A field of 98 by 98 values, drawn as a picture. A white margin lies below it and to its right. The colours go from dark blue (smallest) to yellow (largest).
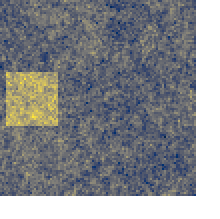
Stripes: none. Odd patch: higher, in the middle left. Ninth with the highest average: middle left. Grain: blotchy.
